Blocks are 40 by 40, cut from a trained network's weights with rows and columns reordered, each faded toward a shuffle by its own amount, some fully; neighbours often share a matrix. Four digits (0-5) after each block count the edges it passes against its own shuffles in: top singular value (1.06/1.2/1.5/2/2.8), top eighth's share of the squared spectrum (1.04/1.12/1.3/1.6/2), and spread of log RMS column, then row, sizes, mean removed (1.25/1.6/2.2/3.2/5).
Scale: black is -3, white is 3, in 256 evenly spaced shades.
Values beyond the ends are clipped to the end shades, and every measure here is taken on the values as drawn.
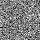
0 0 0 0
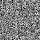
1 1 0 0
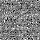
1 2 1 0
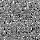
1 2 1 0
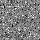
0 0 0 0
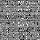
2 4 3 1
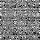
3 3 2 1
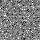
0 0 0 0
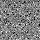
0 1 0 0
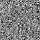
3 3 1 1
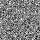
0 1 0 0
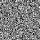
2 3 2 0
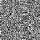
2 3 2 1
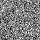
0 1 0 0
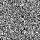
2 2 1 0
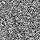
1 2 0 1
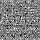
2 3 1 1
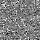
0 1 0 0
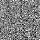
2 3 1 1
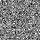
1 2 0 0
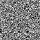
2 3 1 1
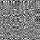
4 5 2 3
